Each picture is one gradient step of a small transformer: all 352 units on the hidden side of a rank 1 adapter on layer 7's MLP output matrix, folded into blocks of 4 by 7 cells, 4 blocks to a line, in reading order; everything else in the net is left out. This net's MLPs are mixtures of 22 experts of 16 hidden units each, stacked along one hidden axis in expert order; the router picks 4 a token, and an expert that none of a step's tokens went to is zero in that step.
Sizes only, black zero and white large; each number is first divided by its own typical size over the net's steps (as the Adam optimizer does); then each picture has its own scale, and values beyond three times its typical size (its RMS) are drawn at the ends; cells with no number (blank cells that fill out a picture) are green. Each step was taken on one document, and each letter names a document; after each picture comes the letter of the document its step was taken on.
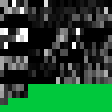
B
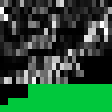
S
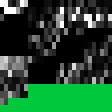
B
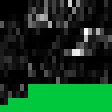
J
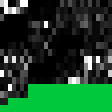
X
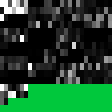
B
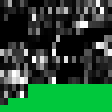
X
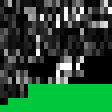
S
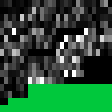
S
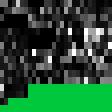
J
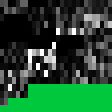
X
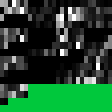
B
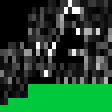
X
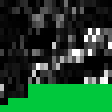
J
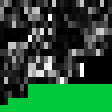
S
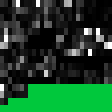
J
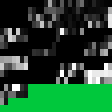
B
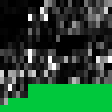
X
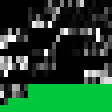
B
